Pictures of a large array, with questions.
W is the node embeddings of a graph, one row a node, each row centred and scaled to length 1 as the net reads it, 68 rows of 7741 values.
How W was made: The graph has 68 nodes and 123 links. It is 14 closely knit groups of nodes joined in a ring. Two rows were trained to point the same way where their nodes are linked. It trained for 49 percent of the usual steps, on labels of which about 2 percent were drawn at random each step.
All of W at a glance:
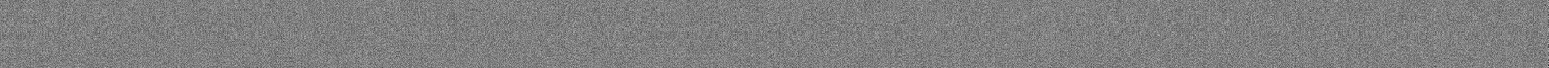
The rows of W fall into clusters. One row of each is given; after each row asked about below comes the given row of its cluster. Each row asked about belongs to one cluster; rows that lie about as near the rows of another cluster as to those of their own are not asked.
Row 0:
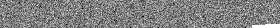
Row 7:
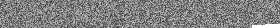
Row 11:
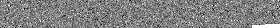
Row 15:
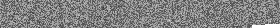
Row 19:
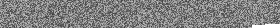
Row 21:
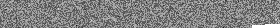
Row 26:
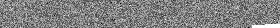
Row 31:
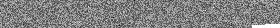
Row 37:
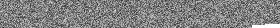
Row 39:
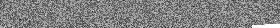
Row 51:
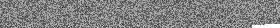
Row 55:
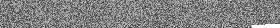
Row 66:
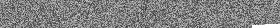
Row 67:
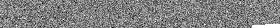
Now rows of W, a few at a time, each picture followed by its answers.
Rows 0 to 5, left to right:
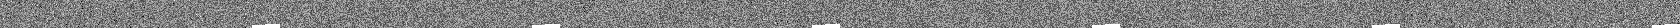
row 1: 11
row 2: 0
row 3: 39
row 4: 55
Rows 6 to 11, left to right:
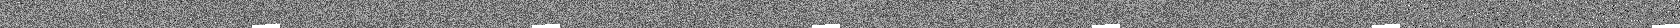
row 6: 0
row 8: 15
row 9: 26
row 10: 26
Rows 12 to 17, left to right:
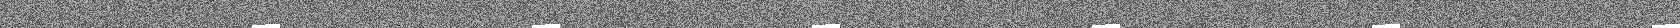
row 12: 15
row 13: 37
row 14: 19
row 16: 39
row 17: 21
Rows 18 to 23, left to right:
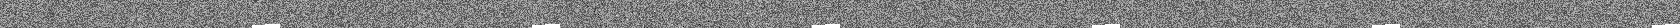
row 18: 39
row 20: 55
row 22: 21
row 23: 31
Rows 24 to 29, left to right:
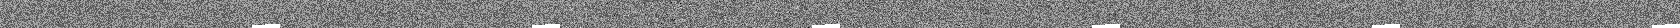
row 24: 19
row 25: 19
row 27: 37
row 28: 51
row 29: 7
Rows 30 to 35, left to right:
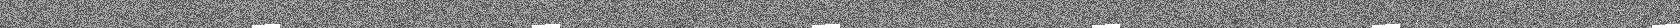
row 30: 51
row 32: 31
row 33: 37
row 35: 0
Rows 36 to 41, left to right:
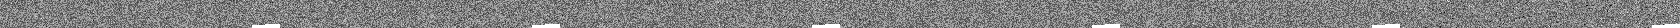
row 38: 15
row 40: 7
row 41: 26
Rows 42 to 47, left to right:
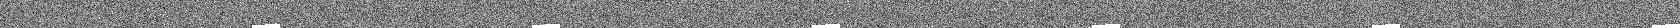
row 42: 37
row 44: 26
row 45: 26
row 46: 19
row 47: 15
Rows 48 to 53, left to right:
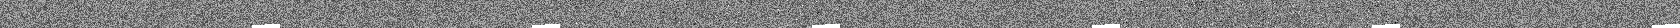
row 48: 51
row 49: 21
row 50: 0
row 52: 21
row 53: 67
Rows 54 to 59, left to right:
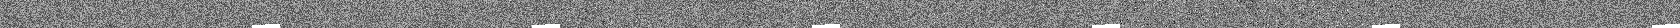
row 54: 67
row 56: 51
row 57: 66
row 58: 11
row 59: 0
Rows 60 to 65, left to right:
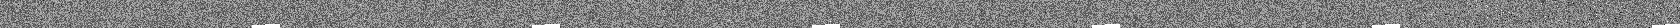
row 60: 55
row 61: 66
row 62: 15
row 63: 7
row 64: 67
